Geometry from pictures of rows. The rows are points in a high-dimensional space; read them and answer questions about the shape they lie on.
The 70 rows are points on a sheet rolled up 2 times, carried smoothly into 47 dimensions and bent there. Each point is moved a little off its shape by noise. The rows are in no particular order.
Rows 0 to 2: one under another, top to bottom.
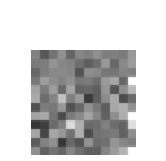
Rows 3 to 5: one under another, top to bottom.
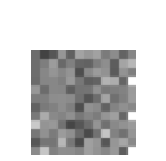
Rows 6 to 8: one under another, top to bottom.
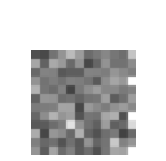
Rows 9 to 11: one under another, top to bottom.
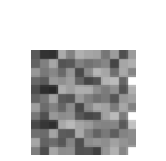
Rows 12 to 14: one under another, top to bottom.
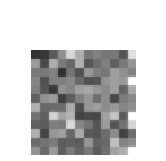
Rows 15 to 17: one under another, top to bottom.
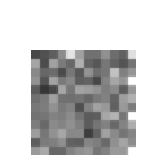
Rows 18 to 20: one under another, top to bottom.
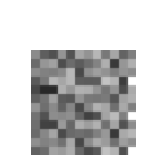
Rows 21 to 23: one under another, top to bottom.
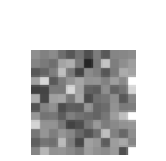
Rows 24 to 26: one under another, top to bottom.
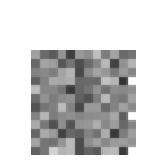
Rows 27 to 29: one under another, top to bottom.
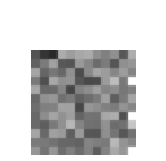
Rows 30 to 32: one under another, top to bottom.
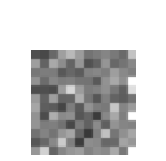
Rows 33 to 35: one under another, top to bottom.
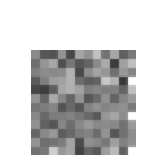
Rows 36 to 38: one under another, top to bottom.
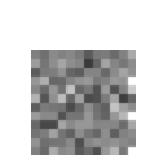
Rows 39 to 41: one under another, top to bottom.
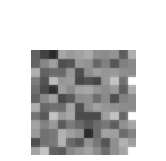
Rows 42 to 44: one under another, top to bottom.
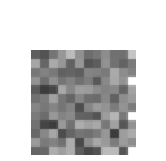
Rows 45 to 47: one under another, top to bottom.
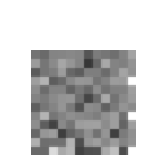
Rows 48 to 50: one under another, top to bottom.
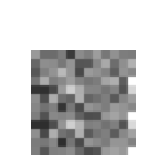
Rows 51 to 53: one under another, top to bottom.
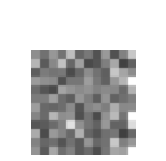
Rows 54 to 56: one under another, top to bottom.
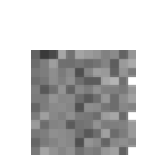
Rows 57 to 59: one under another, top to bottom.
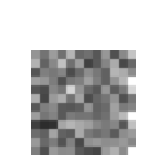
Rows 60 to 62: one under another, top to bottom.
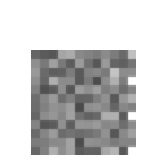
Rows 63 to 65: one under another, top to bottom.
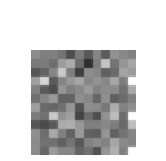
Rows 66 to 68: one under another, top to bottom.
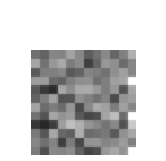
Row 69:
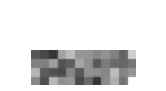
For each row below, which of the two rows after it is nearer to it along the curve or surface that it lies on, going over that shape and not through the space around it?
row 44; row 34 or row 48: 48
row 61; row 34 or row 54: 54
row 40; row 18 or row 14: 18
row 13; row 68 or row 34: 68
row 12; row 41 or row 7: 41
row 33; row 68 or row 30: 68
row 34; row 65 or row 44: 65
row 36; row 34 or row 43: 34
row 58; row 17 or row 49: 49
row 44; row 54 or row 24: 24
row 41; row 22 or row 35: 22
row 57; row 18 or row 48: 48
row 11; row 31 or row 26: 31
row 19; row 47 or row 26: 47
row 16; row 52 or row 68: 52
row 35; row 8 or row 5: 5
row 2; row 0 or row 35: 35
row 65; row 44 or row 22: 22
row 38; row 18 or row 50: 50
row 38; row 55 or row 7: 7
